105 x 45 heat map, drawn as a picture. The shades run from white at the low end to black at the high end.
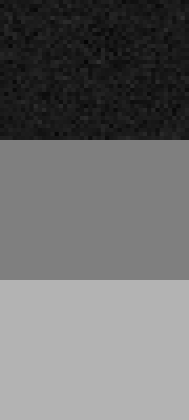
It is made of 3 by 1 panels. Panel 1,1: very high, fine-grained, faint in contrast. Panel 2,1: middling, flat. Panel 3,1: low, flat.
